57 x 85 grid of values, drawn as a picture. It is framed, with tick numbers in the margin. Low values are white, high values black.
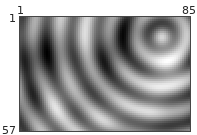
Average level on the scale: 50%. Lone odd cells: none. Rings: centred on the top right. Ninth with the lowest average: middle right.
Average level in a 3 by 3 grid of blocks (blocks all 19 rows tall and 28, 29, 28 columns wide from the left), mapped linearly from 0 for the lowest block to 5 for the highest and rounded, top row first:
442 / 540 / 223
